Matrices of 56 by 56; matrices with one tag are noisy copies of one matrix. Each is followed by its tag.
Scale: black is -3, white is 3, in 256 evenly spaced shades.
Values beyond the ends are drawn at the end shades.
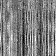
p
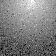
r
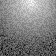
r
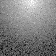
r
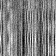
p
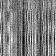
p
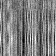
p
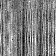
p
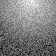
r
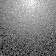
r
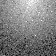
r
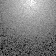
r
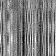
p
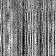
p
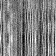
p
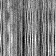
p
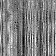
p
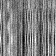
p
